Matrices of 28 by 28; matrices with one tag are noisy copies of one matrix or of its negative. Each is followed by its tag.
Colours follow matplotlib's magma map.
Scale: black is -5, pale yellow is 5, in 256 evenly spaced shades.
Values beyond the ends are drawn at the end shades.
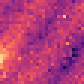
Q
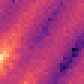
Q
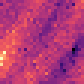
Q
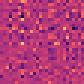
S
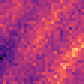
Q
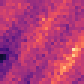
Q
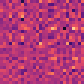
S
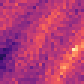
Q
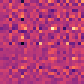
S
